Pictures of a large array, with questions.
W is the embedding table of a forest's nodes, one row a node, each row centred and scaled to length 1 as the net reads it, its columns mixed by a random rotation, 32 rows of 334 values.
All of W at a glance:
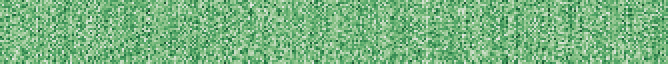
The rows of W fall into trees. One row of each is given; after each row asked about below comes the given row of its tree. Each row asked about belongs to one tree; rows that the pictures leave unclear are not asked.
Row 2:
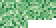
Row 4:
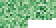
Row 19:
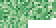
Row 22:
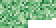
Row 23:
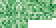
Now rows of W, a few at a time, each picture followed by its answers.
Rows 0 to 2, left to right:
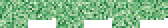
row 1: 23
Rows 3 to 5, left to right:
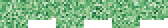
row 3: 19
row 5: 4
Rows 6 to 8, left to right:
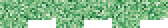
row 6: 22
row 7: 4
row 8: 19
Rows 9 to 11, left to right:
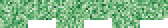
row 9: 19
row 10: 19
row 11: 22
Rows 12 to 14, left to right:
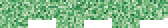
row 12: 4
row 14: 22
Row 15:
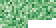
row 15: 19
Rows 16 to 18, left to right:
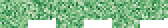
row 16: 23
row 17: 4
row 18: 22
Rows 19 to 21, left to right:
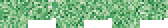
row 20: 4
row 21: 23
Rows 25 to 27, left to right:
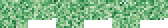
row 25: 2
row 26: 2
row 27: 19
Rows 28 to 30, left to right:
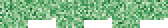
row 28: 22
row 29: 22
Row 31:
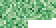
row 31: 19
